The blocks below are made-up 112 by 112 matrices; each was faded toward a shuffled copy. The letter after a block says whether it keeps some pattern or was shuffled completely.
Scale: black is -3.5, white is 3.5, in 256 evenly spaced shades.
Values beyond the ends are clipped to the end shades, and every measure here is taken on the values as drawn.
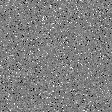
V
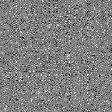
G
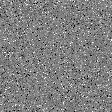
V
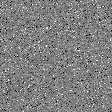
V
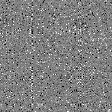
G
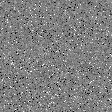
V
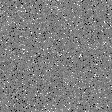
V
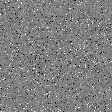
V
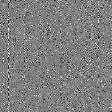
G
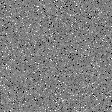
V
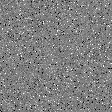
V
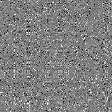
G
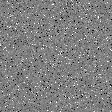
V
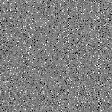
G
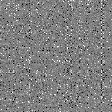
G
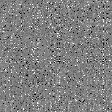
G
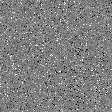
V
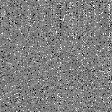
G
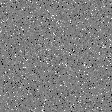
V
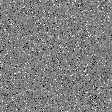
V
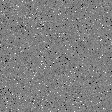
V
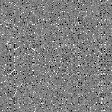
G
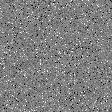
V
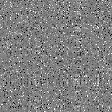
G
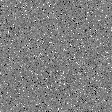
V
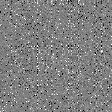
G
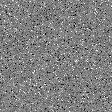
V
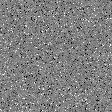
V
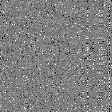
G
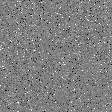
V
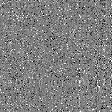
G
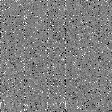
G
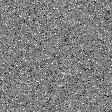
V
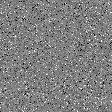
V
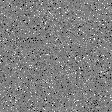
V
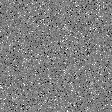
V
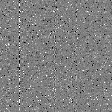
G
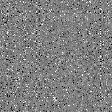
G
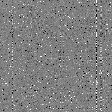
G
